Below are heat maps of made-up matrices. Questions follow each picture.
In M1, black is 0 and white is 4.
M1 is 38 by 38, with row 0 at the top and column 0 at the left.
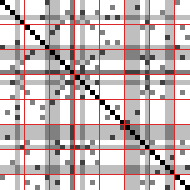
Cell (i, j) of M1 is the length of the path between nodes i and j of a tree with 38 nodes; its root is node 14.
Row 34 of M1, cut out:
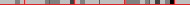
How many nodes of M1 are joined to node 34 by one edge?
2
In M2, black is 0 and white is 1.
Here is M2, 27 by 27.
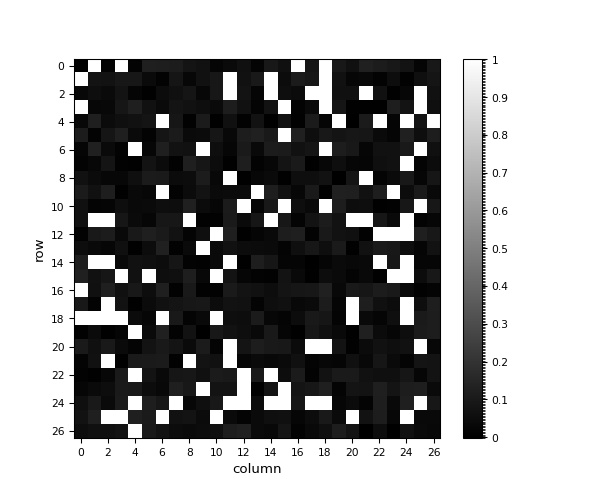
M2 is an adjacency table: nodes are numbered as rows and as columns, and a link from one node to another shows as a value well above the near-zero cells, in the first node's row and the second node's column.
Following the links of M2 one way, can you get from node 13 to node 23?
yes
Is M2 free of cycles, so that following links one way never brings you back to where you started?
no
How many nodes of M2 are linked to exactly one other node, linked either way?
6
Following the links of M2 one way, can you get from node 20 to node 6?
yes
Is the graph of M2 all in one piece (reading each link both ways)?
yes
